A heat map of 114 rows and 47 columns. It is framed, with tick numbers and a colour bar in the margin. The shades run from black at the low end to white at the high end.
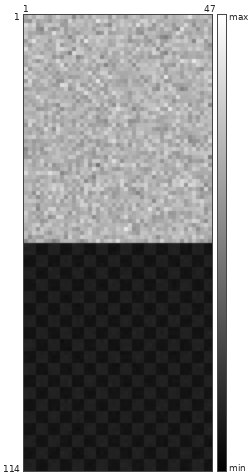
It is made of 2 by 1 panels. Panel 1,1: high, fine-grained. Panel 2,1: very low, checkered, faint in contrast.
